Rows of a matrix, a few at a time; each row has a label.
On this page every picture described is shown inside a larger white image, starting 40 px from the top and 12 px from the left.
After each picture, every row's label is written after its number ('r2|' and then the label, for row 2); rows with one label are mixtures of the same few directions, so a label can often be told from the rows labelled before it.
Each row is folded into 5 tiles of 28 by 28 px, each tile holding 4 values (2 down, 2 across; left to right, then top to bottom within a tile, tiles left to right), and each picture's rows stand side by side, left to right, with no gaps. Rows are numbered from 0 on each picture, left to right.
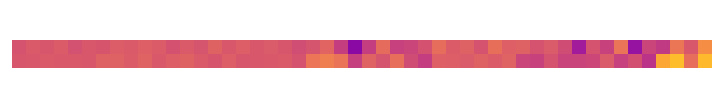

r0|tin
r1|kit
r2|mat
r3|tin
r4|tin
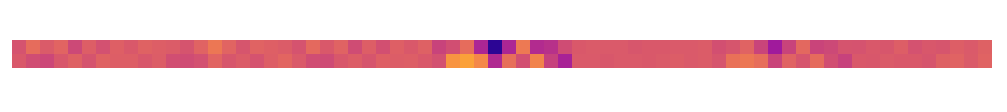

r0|kit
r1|mat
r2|kit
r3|mat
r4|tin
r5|mat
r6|tin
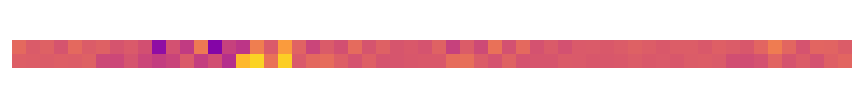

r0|tin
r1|tin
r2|kit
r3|kit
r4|mat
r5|mat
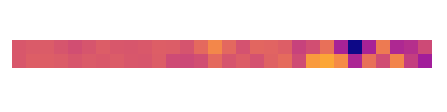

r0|mat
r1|mat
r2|mat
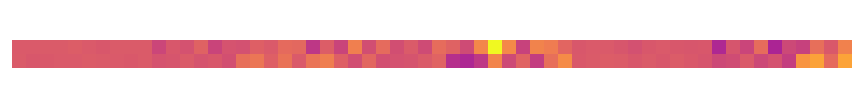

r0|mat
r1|tin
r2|kit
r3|mat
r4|mat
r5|tin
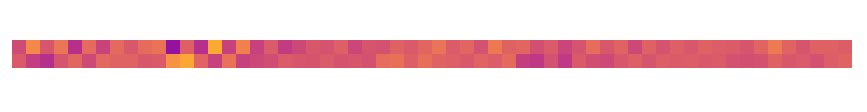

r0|kit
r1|kit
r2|tin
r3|tin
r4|kit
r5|mat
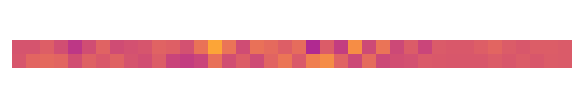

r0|mat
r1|mat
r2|kit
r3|mat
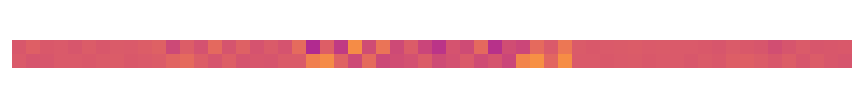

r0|kit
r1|kit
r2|kit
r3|tin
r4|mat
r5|mat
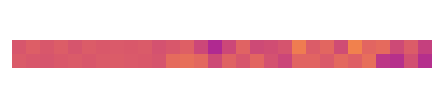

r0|kit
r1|mat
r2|tin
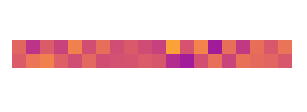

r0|kit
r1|kit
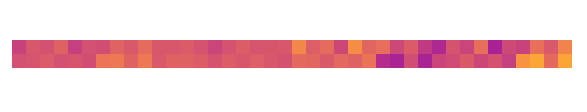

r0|tin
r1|mat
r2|tin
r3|tin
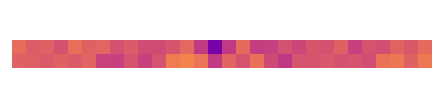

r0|tin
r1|mat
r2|tin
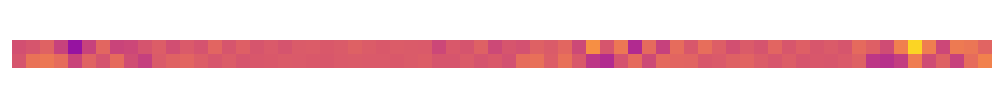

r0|mat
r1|kit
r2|mat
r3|tin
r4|kit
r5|kit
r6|mat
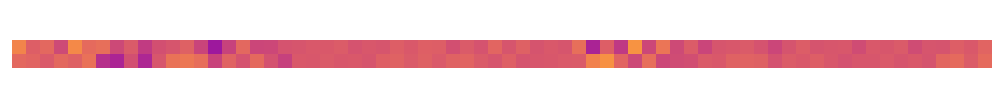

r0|tin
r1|mat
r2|tin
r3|kit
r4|kit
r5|mat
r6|tin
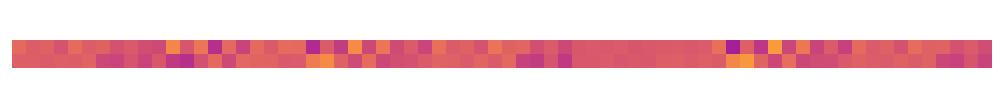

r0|tin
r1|kit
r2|kit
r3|tin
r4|tin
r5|kit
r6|tin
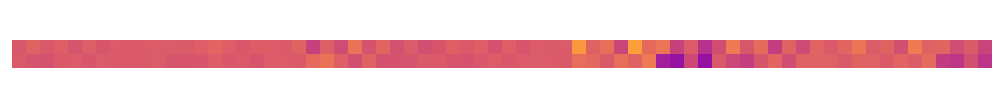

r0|kit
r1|mat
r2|kit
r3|kit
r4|tin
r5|kit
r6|tin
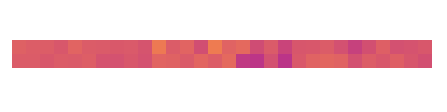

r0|tin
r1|tin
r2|mat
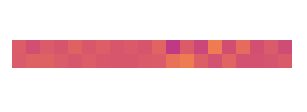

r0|kit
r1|kit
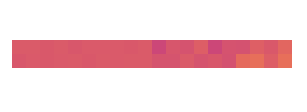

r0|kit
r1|tin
